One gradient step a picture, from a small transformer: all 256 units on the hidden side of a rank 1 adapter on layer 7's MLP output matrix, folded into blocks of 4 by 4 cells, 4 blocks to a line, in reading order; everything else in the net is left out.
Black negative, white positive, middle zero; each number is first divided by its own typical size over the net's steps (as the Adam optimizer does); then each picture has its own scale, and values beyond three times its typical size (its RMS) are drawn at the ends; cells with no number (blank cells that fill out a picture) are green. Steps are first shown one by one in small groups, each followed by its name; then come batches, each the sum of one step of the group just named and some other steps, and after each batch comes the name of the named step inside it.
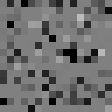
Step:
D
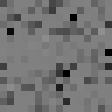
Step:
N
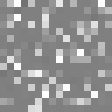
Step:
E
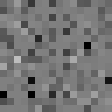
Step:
D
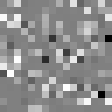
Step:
E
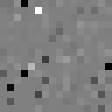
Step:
E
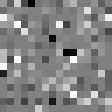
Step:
D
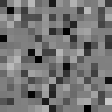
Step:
E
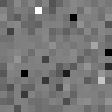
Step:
N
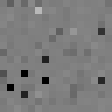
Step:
D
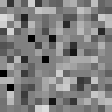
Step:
D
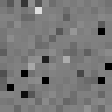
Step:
D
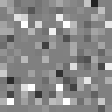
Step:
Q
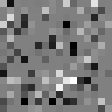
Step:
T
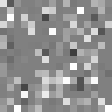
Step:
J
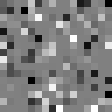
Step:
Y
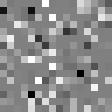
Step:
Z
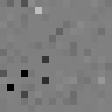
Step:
T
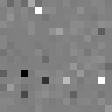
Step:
J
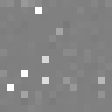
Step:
T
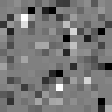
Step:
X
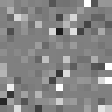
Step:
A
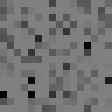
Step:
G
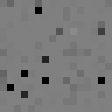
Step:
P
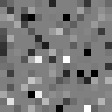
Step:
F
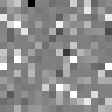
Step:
A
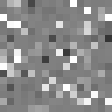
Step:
X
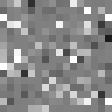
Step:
X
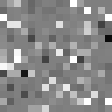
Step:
X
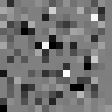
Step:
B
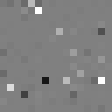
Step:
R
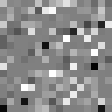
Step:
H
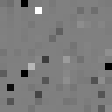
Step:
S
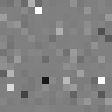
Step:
R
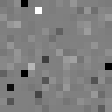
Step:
S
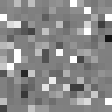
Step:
B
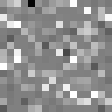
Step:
H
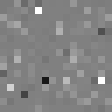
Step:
R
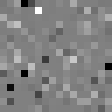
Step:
S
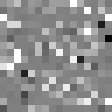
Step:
H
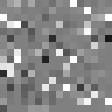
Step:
B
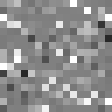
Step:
H
